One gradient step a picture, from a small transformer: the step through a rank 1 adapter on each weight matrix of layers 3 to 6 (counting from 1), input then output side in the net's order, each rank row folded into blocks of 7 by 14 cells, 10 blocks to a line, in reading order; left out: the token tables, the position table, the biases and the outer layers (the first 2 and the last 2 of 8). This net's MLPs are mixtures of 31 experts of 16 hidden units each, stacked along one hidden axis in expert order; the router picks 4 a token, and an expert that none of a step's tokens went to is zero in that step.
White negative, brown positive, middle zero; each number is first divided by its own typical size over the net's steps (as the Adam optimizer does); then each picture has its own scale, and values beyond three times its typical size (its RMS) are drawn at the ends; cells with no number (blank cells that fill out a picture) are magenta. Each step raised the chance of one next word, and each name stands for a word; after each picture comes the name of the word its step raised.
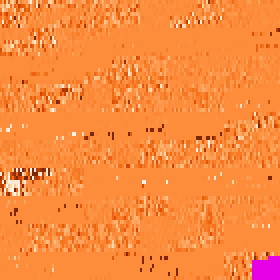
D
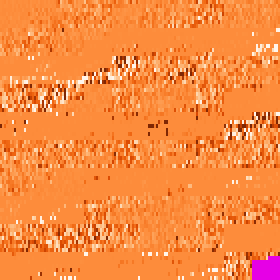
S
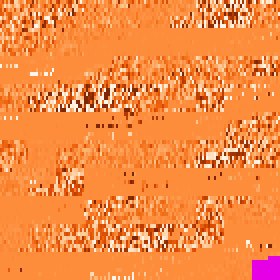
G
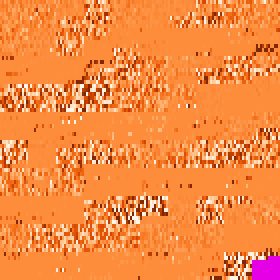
G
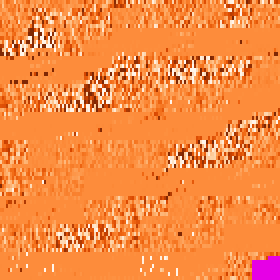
G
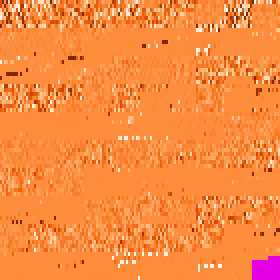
S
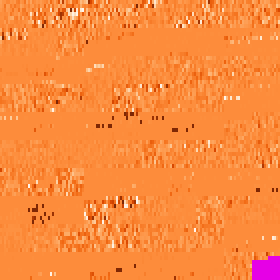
D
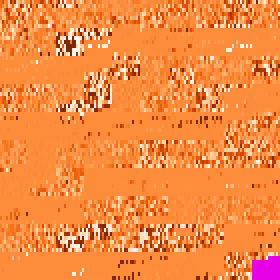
G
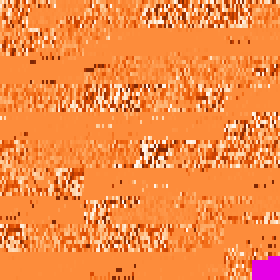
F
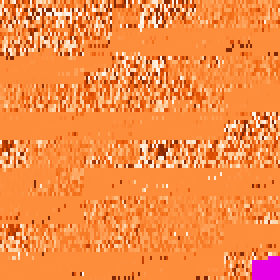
F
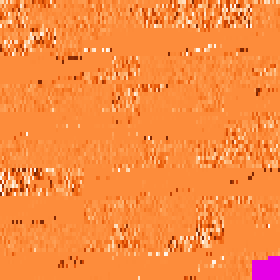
D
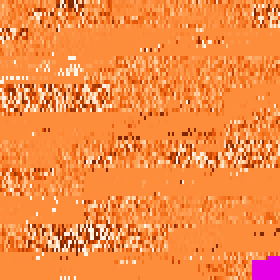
S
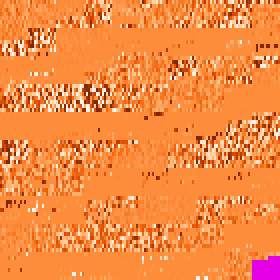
G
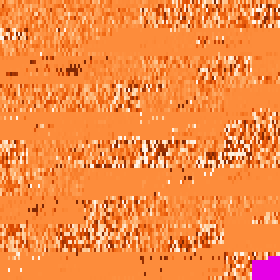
F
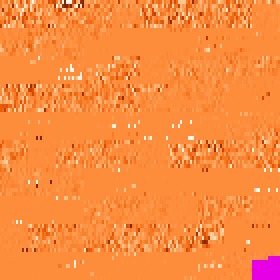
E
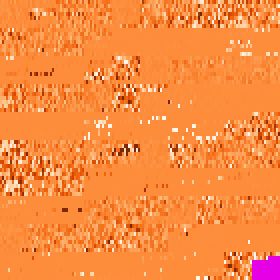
E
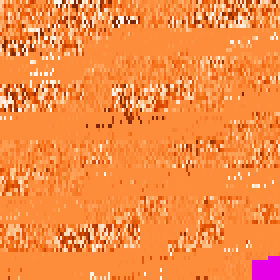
S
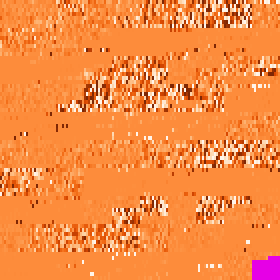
G
